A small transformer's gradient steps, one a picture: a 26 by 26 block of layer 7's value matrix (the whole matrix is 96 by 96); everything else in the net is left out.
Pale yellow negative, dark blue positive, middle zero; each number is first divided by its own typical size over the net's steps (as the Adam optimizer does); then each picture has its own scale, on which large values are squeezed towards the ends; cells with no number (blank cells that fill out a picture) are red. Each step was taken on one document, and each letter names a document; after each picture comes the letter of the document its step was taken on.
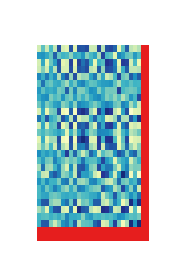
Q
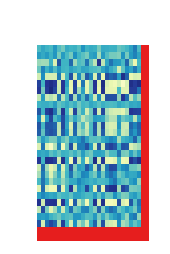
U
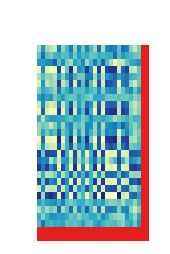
U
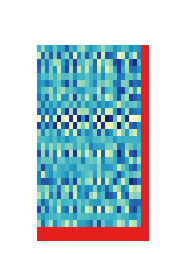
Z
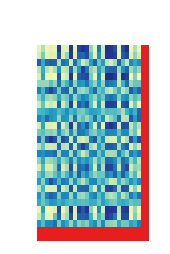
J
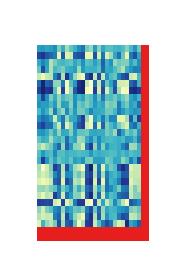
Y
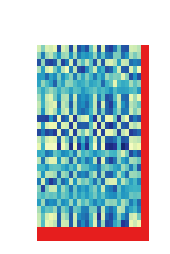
J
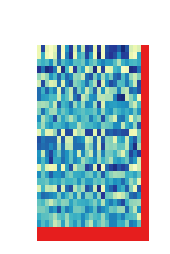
U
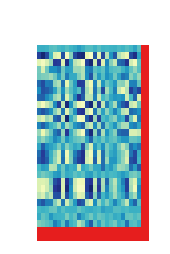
Y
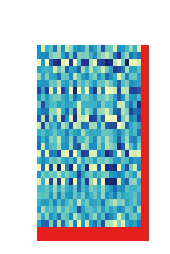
Z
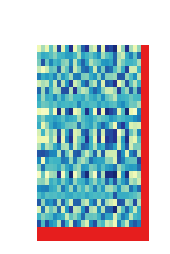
Q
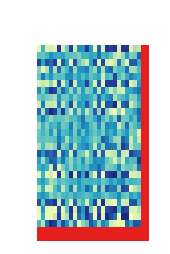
J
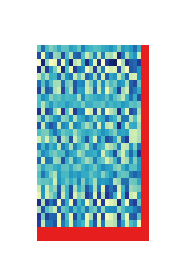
Z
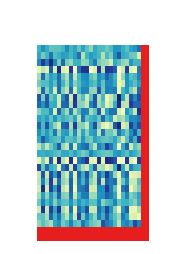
Q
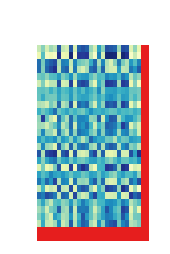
J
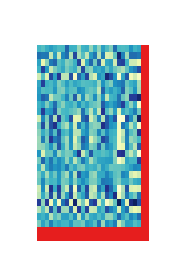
Z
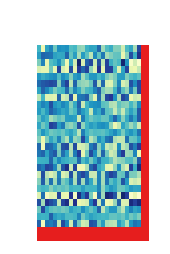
Q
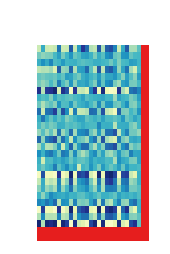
J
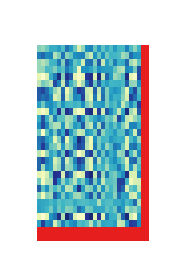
Y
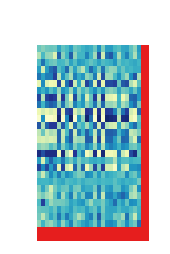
U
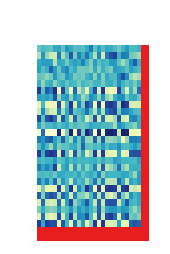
U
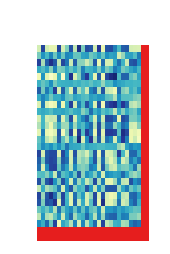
U
